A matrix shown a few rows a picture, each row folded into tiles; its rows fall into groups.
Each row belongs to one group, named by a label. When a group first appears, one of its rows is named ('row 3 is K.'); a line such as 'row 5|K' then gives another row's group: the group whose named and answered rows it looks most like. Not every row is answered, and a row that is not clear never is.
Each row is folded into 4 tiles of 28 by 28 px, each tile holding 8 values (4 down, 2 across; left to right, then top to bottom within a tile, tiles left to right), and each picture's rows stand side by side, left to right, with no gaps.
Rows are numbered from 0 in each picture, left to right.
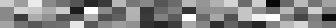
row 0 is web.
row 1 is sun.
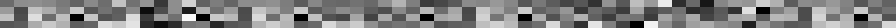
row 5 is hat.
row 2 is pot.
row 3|sun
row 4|pot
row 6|hat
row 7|pot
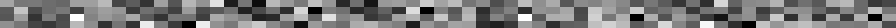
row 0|sun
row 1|hat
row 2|hat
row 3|hat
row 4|sun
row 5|pot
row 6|hat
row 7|sun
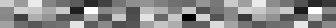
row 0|web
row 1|pot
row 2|web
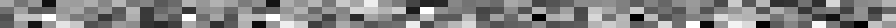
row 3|web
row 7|hat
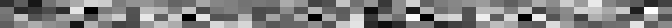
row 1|pot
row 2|sun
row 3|sun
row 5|web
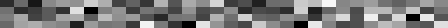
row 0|hat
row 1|hat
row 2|hat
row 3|pot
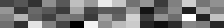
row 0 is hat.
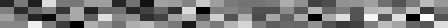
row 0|hat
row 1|hat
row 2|sun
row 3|pot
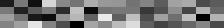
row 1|sun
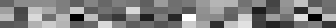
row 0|pot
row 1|sun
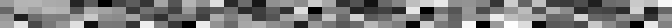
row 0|web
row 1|hat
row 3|hat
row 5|hat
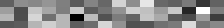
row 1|web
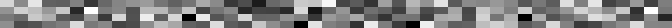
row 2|hat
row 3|hat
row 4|pot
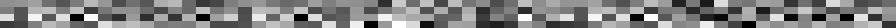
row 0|pot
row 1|sun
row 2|pot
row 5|pot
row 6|hat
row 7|sun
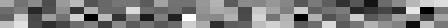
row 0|sun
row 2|pot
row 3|hat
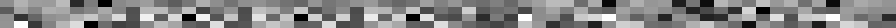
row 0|web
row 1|pot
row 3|pot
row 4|sun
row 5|web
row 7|web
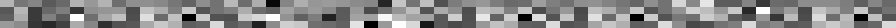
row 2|web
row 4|pot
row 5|pot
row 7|pot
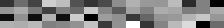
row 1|web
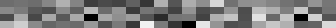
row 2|pot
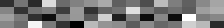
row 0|hat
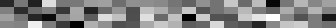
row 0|hat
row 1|pot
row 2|web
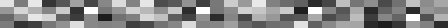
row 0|web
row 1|web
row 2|web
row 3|sun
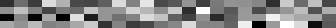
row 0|sun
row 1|web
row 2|web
